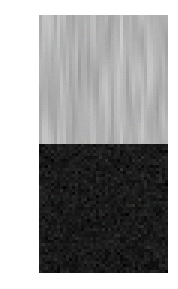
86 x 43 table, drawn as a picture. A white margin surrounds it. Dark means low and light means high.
The table splits into 2 rows of 1 panel. Panel 1,1: high, streaked downward, faint in contrast. Panel 2,1: very low, fine-grained, faint in contrast.
